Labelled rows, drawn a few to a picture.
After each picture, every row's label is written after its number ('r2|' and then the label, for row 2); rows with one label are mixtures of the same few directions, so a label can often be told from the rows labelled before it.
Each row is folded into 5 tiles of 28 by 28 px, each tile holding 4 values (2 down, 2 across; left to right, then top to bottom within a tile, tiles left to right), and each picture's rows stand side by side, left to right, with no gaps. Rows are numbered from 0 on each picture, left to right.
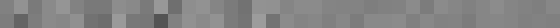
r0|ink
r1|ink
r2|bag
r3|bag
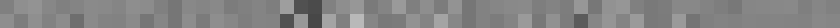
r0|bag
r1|bag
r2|bag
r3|ink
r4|ink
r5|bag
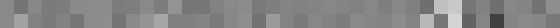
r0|ink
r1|ink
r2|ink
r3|bag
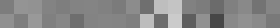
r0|bag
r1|bag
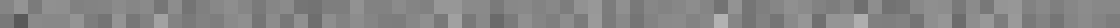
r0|ink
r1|ink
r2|bag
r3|bag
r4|bag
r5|ink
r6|ink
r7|bag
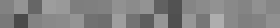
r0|ink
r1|bag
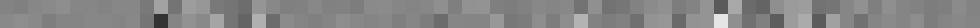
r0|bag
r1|ink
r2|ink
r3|ink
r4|ink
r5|ink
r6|ink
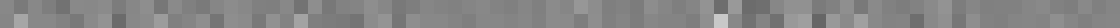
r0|ink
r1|ink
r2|ink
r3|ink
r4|bag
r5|ink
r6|ink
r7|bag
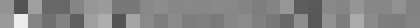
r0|ink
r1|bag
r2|bag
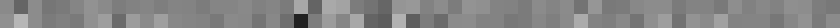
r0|ink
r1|ink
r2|ink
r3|ink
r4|ink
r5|ink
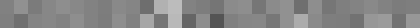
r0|ink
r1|bag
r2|ink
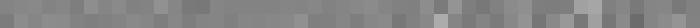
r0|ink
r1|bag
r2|ink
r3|ink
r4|bag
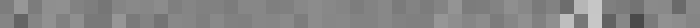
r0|ink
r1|ink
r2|bag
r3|ink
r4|bag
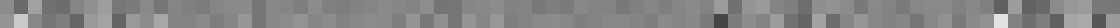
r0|ink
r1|ink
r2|ink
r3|bag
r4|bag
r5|ink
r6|ink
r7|ink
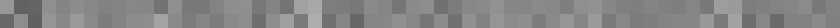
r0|bag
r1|ink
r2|bag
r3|bag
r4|bag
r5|bag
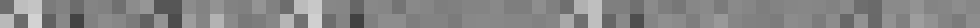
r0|bag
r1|bag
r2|bag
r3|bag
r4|bag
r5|ink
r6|bag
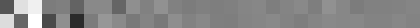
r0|bag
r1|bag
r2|ink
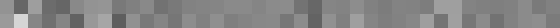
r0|ink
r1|bag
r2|bag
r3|bag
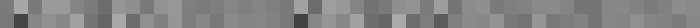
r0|ink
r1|bag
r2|ink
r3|ink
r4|bag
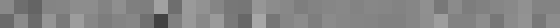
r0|bag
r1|ink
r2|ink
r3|ink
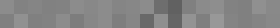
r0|ink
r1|bag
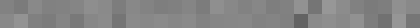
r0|ink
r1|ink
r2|ink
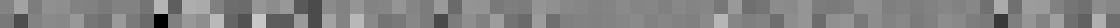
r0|ink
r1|ink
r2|bag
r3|ink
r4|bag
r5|ink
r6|bag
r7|ink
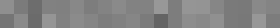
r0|bag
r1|ink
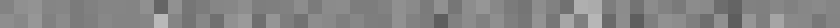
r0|bag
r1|ink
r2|ink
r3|ink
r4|bag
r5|bag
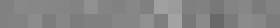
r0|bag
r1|bag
